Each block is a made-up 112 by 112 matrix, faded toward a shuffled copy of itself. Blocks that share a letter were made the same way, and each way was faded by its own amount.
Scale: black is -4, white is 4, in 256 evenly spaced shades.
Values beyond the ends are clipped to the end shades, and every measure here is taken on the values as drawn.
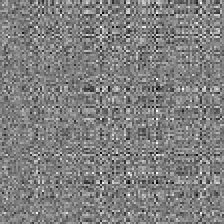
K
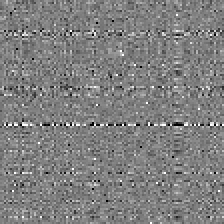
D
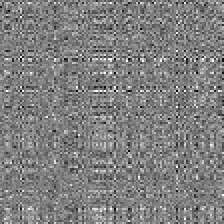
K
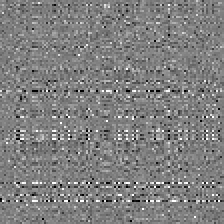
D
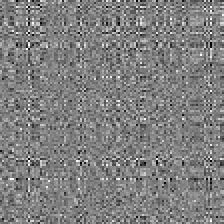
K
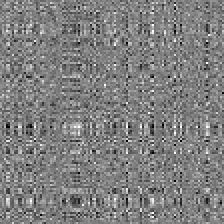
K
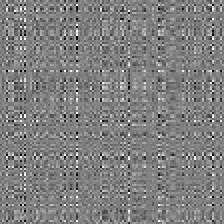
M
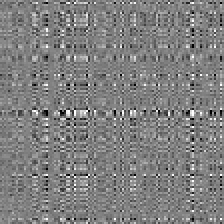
M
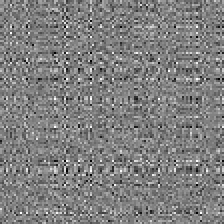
K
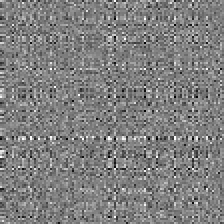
K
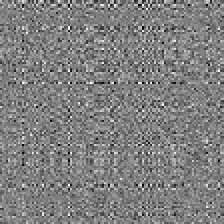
K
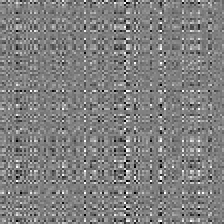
M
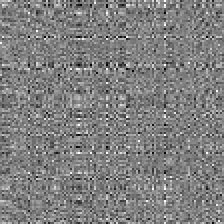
K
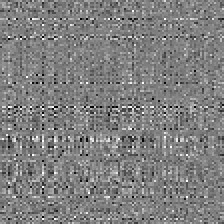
D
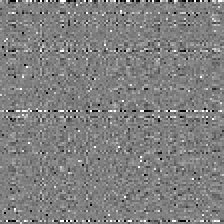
D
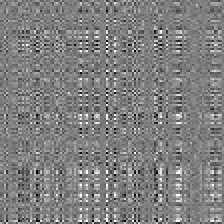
M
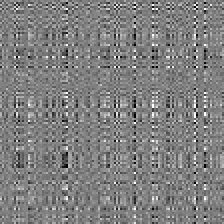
M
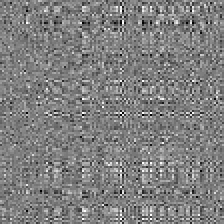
K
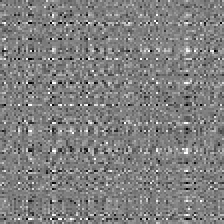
D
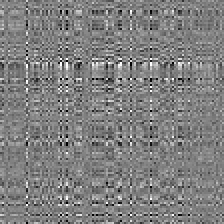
M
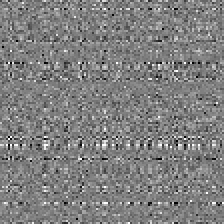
D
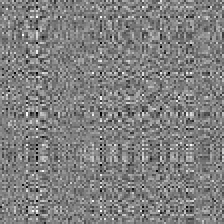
K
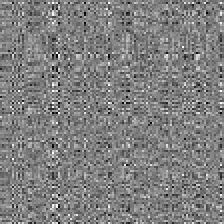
K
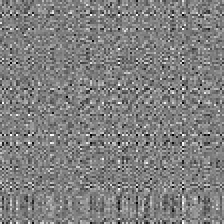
K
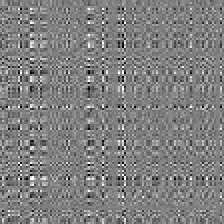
M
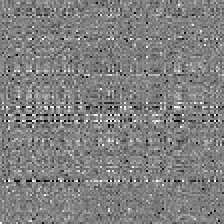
D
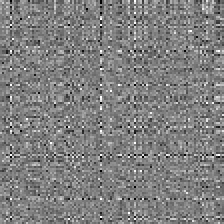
K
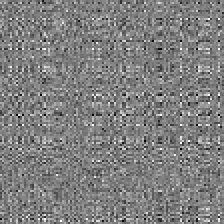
K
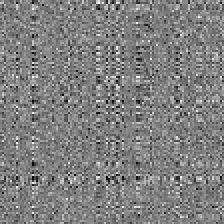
K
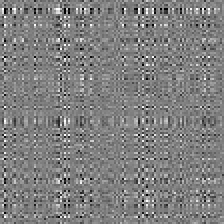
M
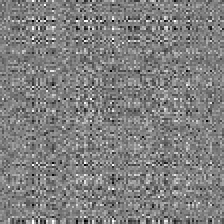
K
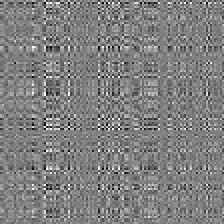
M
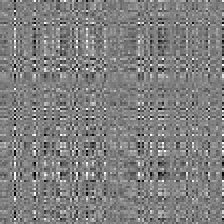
M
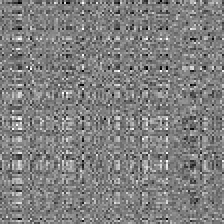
K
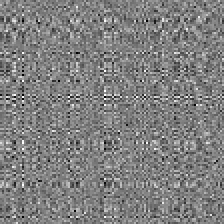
K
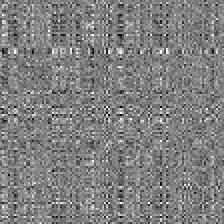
K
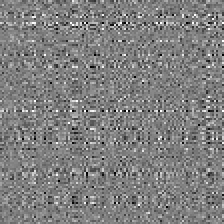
D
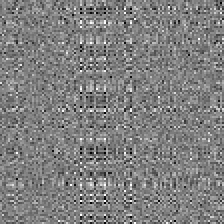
K
